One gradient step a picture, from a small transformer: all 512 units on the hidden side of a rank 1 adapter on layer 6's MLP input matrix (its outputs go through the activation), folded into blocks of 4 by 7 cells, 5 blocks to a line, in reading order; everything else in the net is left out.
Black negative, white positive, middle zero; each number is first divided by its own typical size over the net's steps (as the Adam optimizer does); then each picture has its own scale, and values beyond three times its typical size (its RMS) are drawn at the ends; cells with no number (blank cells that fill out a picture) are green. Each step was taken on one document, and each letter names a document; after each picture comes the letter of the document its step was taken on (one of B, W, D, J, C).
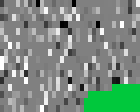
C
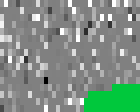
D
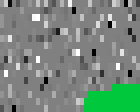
D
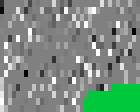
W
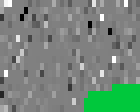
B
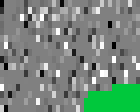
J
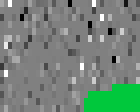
B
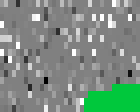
D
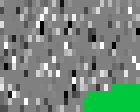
J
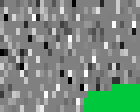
C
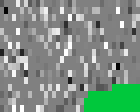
C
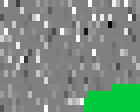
D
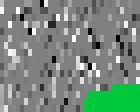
W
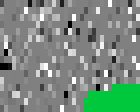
J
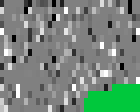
J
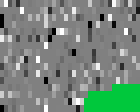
D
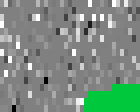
D
